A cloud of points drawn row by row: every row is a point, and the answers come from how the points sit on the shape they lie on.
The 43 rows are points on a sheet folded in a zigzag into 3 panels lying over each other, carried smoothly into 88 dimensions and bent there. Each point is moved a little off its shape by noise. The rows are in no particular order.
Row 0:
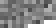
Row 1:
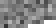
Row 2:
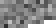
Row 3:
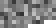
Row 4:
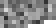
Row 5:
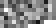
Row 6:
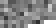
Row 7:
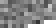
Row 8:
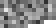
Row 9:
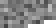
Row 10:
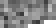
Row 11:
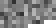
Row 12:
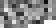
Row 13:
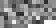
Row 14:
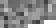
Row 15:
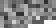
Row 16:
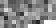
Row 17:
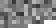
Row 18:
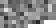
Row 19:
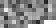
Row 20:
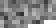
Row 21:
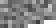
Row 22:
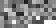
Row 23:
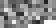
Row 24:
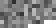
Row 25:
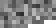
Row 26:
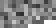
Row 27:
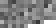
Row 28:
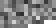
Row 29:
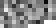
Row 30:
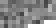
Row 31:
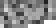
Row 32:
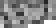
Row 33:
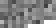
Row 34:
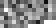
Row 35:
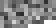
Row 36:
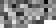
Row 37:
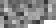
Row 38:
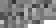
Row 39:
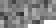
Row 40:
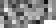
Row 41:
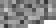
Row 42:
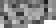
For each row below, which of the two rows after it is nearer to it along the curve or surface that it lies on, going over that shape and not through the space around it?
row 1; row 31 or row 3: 31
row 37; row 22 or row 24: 24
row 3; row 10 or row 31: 10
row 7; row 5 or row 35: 5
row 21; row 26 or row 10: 10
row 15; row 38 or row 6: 38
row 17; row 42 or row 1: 42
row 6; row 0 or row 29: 0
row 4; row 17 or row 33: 33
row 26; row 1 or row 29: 29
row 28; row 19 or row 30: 30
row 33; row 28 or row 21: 21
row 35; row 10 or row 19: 10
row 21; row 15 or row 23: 23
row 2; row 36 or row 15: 36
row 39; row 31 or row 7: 7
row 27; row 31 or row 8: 8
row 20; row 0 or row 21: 0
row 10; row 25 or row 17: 25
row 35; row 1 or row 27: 27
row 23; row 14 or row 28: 28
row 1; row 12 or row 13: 12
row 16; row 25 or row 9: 9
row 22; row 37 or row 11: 11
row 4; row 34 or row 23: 34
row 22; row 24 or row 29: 24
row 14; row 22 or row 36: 36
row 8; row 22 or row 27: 27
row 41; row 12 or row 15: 12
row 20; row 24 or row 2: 24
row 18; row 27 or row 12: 27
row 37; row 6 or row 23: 6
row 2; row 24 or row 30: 30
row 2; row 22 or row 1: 1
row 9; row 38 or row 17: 38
